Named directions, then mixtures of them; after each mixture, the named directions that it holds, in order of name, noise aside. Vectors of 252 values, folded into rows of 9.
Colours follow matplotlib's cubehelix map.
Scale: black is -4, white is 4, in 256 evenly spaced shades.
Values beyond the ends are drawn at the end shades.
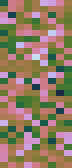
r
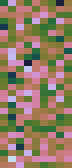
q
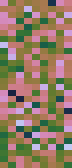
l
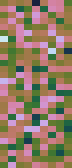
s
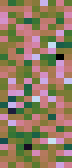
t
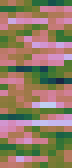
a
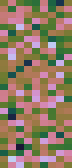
a, q, t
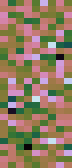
t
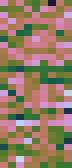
a, l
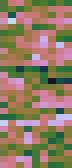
a, r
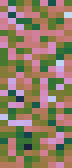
l, s, t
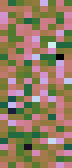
t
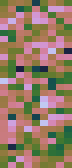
a, s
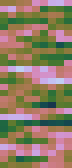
a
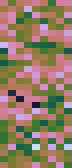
a, l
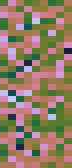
l, q, s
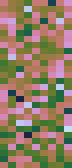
l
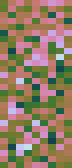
q, r, t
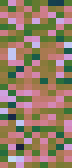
a, l, q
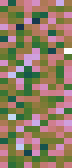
q, s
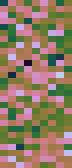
q, r, t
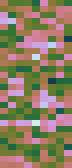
a, r, t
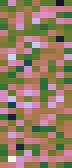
a, q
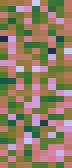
s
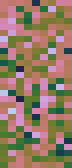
l, s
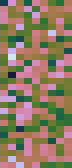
l, q, r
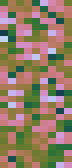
r, s, t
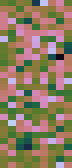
s, t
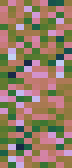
l, q, t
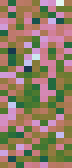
q, r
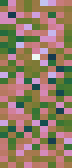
r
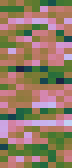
a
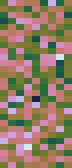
l, t
